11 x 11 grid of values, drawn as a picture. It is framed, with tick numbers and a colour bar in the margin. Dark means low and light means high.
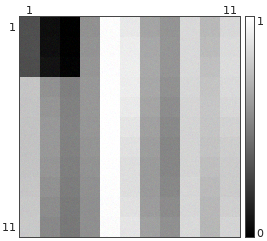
Odd patch: lower, in the top left. Ninth with the lowest average: top left. Grain: streaks running down. Roughest part: top left. Average level on the scale: 70%.
